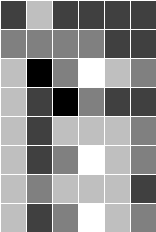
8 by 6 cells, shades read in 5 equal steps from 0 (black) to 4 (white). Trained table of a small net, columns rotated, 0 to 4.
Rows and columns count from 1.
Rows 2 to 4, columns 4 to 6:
2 1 1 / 4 3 2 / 2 1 1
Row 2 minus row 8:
-1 1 0 -2 -2 -1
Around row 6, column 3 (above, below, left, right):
3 3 1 4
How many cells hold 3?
16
